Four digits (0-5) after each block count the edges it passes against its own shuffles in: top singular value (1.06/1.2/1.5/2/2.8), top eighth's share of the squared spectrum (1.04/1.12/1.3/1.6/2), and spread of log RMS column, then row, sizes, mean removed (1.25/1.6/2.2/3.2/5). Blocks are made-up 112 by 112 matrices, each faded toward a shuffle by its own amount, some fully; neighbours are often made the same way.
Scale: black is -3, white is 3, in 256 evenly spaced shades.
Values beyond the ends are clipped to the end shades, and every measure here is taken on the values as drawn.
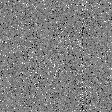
2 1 1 0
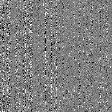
2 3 4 0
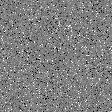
0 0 0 0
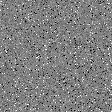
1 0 1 0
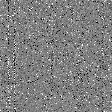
2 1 2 0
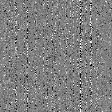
3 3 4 0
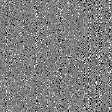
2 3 3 0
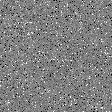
0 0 0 0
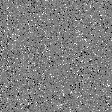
1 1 1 0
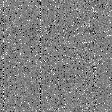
2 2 2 0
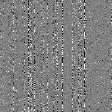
3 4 4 0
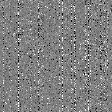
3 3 4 0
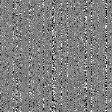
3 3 4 0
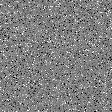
0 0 0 0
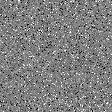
2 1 0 0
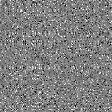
4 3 2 2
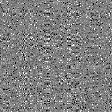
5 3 2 2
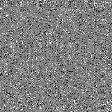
4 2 1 1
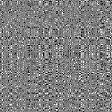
5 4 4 3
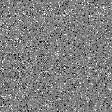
4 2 1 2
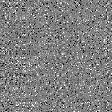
4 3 2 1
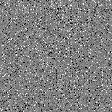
4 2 1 1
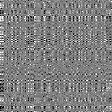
5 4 4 4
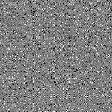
4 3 2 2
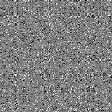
4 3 2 2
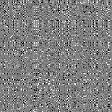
5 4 3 3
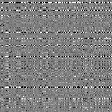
5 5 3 4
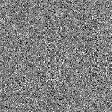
3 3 1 1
